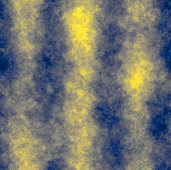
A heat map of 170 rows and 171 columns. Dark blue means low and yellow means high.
Ninth with the highest average: top middle. Stripes: upright, repeating 3 times. Slope: none.
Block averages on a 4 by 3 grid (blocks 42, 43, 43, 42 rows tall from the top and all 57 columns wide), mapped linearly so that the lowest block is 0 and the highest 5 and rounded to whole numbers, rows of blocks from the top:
2 5 2
0 3 4
1 3 1
4 3 0
